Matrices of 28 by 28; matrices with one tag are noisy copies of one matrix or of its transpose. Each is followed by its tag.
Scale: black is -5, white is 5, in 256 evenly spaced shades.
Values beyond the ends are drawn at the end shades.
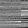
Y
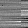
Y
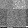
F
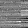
Y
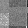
F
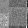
F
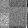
F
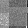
F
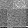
F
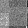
F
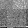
F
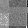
F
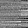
Y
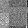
F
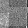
F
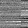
Y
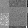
F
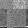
F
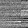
Y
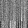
Y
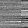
Y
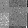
F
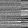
Y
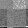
F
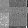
F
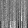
Y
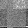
F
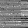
Y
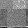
F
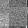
F
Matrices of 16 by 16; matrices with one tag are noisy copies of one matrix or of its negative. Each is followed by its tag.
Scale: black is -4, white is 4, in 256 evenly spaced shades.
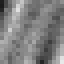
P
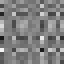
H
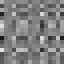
H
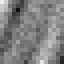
P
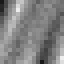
P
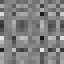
H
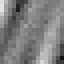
P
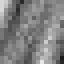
P
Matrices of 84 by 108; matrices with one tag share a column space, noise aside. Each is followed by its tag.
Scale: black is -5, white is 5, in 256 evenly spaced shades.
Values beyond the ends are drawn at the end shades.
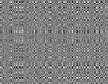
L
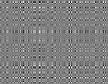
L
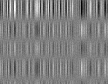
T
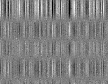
T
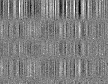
T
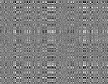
L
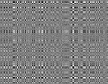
L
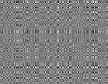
L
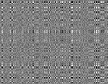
L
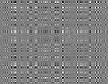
L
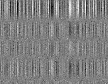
T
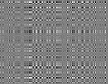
L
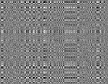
L
